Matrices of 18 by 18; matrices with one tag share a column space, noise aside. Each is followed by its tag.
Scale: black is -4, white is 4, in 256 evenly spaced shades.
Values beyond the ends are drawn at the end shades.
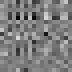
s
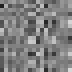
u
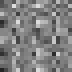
u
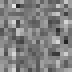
u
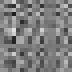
u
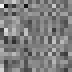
u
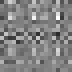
s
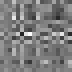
s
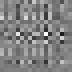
s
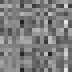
u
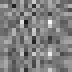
u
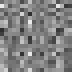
u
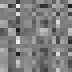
u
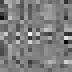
s
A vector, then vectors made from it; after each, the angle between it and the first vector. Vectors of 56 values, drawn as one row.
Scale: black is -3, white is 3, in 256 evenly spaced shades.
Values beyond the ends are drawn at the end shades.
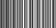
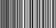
nearly parallel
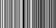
partly opposed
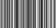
partly opposed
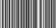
partly opposed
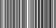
orthogonal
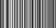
partly aligned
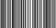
orthogonal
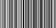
nearly opposite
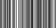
orthogonal
